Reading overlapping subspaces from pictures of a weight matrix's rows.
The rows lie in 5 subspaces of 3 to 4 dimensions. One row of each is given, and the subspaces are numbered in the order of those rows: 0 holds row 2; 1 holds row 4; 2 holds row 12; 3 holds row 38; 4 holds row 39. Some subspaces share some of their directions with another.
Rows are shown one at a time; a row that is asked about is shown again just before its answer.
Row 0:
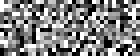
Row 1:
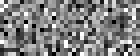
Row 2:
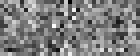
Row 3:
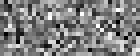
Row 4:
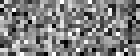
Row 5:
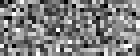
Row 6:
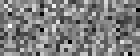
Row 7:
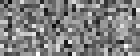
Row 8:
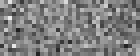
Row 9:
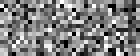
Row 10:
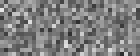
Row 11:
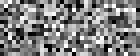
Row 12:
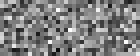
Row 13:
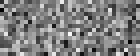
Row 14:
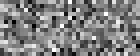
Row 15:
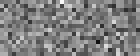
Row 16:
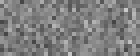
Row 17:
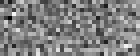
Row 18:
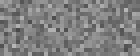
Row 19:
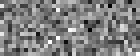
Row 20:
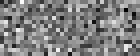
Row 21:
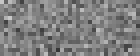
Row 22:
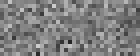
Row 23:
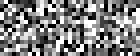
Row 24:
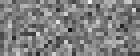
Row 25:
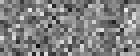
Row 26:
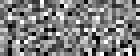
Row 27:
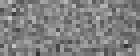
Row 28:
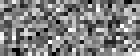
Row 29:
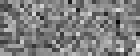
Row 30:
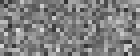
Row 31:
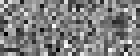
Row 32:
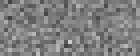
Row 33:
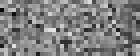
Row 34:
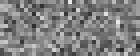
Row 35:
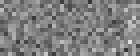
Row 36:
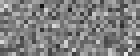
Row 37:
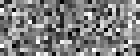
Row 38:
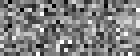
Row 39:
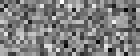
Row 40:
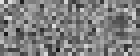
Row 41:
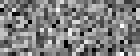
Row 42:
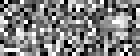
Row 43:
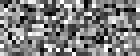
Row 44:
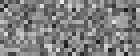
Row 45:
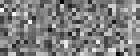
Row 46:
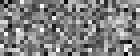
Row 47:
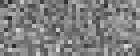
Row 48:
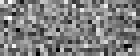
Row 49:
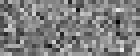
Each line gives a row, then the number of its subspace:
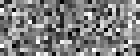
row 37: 1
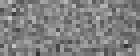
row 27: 1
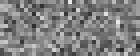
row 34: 0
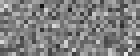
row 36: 0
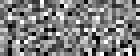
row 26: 3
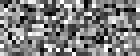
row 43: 4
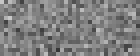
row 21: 1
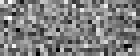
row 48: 1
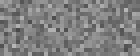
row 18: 3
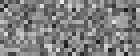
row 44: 4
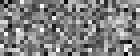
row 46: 3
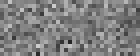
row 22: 3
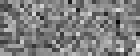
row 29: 0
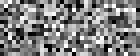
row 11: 4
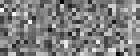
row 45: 4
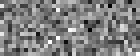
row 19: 2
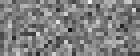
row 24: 2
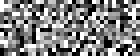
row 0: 0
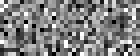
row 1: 0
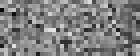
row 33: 3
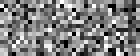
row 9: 4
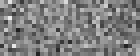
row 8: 4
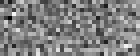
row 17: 1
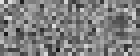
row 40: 1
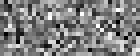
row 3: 0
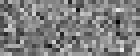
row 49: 0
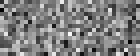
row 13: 1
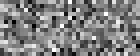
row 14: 0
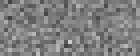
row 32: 3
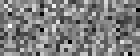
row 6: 3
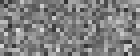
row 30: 3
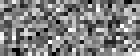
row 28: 2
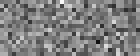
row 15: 4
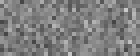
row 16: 2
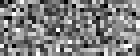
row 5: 1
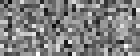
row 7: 2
